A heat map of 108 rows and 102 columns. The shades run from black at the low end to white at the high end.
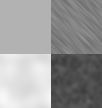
It is made of 2 by 2 panels. Panel 1,1: high, flat. Panel 1,2: middling, slanting down to the right, faint in contrast. Panel 2,1: very high, smooth, faint in contrast. Panel 2,2: low, blotchy, faint in contrast.
